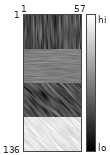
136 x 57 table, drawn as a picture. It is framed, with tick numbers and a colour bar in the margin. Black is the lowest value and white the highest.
It is made of 4 by 1 panels. Panel 1,1: low, streaked downward. Panel 2,1: middling, streaked across, faint in contrast. Panel 3,1: low, slanting down to the right. Panel 4,1: very high, slanting down to the right, faint in contrast.
